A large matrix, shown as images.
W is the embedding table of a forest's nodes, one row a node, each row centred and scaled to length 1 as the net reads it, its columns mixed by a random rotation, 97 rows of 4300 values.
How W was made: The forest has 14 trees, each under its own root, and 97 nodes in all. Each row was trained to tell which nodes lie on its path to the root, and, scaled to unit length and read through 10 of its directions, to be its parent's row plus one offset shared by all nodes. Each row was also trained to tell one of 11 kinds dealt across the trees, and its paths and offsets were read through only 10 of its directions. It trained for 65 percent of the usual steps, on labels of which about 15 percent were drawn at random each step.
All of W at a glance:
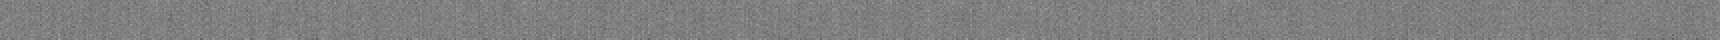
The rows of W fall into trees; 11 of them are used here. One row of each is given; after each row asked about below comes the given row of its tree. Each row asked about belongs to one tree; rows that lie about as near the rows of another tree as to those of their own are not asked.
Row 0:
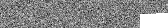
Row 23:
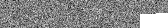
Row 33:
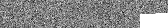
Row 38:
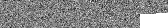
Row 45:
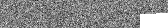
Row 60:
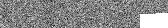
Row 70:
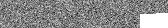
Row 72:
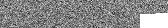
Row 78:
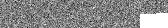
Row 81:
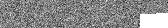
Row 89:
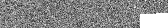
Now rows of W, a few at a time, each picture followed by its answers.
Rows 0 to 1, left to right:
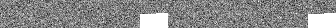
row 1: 23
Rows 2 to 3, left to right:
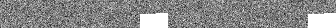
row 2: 45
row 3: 33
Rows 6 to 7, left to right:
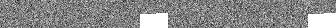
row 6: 23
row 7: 0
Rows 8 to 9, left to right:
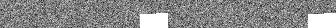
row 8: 70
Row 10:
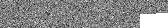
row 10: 23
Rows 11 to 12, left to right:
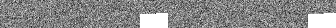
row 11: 23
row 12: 45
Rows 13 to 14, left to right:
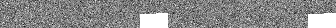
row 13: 33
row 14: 78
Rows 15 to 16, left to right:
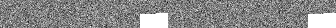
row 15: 78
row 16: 60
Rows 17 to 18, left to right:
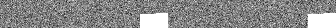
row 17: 45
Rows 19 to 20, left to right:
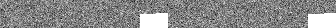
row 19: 70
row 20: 23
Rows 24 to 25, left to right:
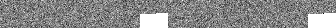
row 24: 23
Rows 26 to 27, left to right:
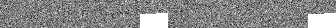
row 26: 45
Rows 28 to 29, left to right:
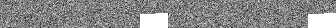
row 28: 45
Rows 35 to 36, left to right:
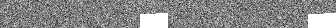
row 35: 45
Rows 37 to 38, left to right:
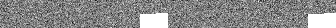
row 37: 60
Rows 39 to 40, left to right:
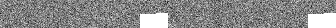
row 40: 60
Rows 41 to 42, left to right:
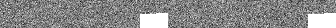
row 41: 33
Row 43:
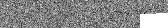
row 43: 45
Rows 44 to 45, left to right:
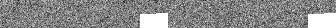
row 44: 23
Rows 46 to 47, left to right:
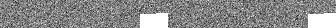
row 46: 78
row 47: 72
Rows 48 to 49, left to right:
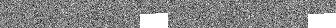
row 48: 72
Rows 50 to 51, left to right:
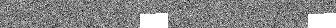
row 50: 45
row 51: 0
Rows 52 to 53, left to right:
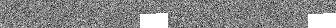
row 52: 78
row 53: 33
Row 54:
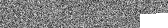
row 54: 81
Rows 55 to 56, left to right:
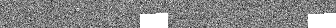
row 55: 60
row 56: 23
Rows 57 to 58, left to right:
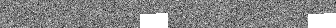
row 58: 38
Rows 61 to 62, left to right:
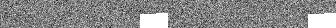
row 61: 81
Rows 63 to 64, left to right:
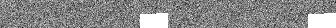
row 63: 23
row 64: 78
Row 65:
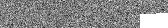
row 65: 78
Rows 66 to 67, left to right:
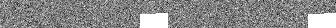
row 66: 78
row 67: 78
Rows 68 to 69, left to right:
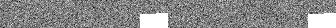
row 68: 70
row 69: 33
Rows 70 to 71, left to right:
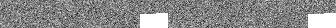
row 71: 78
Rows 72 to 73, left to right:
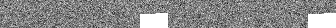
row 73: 45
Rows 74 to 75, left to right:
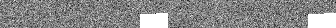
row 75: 38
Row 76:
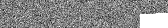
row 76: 33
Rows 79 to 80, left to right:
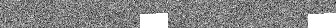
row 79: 72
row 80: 38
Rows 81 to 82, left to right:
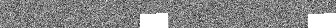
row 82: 89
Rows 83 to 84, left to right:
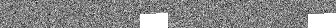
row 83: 38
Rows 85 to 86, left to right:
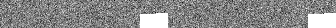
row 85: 72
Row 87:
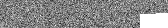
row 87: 60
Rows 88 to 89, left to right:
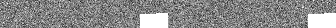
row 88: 33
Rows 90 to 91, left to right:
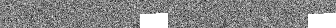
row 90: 89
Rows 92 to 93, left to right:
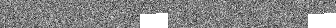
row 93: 81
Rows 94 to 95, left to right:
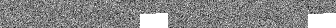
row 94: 33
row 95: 33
